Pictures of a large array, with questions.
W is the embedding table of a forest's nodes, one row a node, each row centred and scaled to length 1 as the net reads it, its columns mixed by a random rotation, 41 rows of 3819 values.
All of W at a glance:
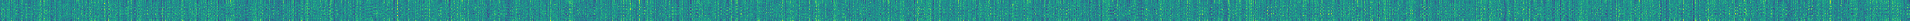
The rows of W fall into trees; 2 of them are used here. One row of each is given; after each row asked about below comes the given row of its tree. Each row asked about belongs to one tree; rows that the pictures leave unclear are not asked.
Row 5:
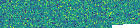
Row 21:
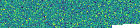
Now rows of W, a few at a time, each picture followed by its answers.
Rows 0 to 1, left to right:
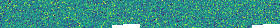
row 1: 5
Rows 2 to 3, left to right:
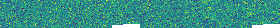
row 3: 5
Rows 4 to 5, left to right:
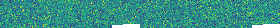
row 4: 5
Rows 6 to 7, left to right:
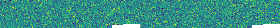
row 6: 5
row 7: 5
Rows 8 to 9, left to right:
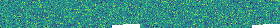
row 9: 21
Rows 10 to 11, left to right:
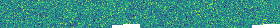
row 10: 5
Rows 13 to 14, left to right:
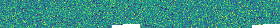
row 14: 21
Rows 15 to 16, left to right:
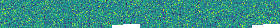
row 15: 21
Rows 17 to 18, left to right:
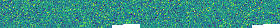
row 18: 5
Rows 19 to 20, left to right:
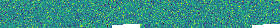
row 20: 21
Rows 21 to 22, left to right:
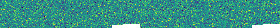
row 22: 21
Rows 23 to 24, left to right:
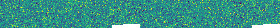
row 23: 5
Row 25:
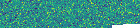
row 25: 5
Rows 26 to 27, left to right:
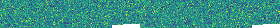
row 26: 21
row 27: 21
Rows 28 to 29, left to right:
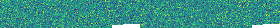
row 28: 21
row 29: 21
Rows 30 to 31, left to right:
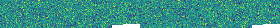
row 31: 5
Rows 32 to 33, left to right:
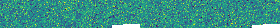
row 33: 21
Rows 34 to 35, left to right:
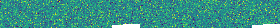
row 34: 21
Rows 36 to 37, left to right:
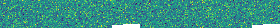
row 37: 5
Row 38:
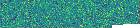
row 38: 5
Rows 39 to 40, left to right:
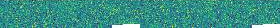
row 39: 5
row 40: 5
